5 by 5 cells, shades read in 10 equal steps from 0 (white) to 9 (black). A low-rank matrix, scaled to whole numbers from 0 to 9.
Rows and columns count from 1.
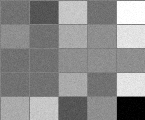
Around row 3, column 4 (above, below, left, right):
4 5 4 4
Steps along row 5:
down up down up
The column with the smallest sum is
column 5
